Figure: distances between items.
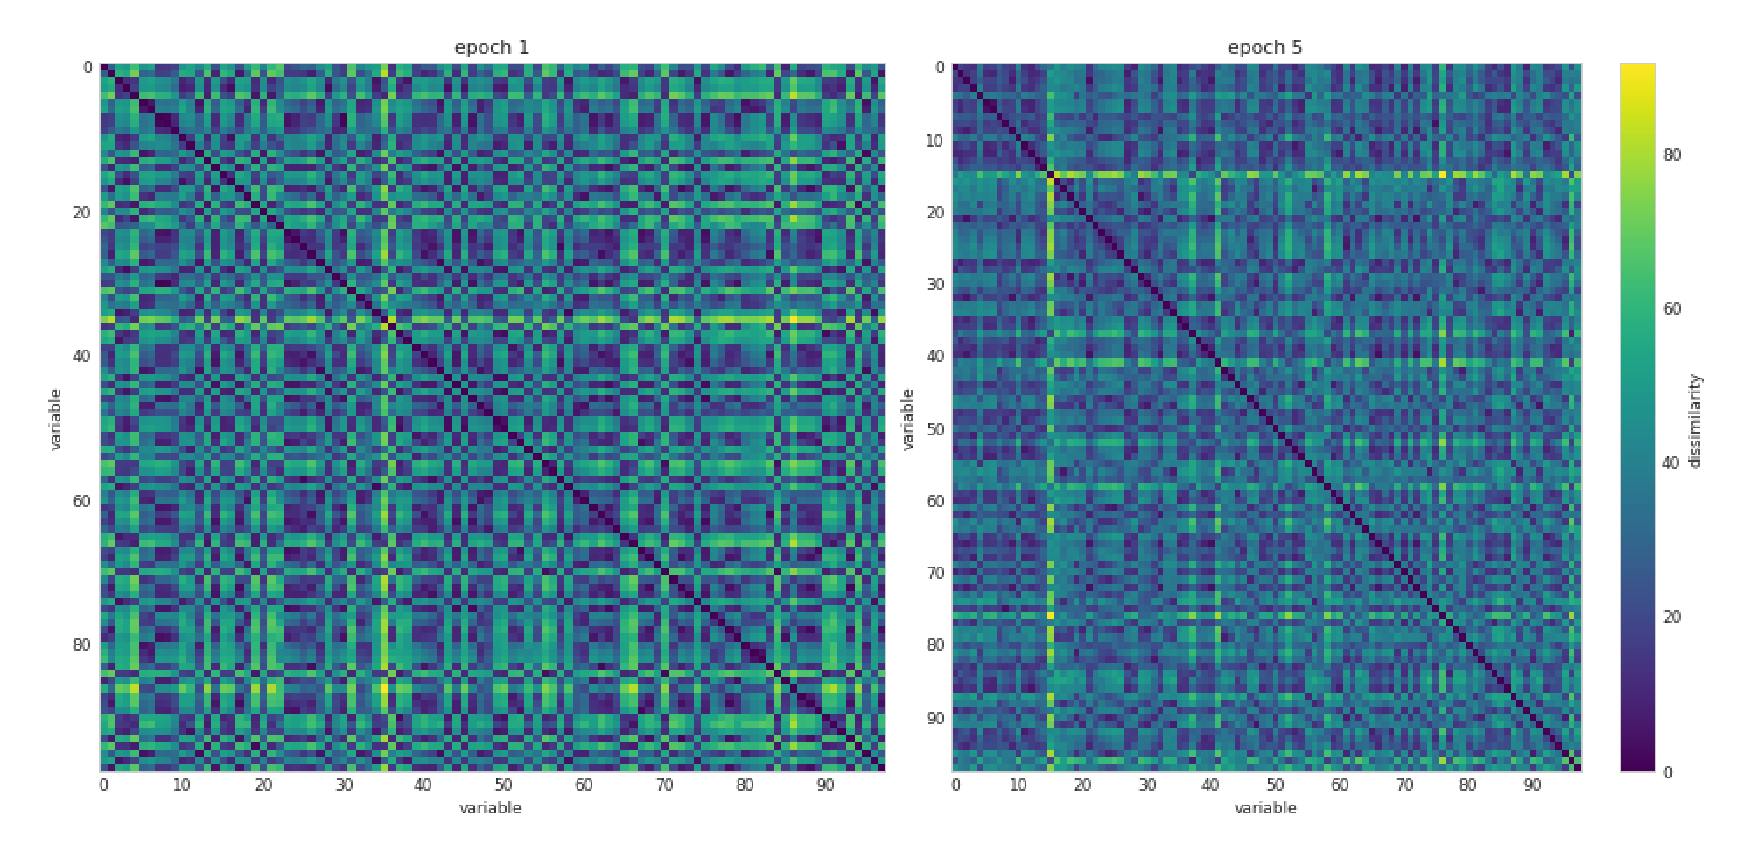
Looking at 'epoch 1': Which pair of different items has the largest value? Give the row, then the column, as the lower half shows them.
86, 35
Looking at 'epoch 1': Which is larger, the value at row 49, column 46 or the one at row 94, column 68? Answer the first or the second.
the second
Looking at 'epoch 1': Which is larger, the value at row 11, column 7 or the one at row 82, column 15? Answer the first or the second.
the second
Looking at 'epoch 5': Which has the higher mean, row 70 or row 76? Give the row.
76
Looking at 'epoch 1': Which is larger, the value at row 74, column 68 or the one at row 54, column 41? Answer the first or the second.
the first
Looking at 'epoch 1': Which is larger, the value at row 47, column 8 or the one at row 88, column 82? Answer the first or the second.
the second
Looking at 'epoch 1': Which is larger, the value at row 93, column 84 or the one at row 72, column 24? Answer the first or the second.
the first
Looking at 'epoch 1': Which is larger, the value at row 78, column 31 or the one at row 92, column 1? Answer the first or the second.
the first
